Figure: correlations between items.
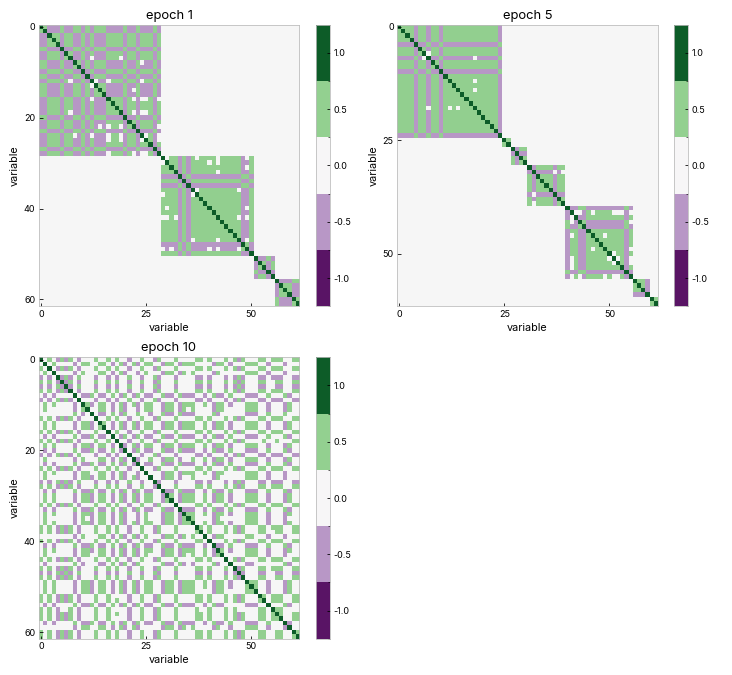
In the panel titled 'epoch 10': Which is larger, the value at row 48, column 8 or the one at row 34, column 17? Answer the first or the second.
the first
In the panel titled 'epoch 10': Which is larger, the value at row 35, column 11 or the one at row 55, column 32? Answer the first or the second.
the second
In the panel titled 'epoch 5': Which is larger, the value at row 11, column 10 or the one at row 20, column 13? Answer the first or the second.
the second
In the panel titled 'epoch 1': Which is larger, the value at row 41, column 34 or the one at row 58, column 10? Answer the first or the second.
the first
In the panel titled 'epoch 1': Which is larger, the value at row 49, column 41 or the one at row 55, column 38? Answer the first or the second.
the second
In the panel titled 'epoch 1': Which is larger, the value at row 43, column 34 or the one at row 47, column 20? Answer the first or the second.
the first
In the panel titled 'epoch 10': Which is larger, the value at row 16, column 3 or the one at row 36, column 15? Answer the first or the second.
the second
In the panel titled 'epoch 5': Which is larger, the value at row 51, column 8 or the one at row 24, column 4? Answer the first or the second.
the second
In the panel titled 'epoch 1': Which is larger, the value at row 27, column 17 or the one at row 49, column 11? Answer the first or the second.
the second
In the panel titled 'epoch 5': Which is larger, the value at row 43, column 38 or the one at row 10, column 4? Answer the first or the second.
the second
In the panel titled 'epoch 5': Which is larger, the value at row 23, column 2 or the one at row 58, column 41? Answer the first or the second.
the first
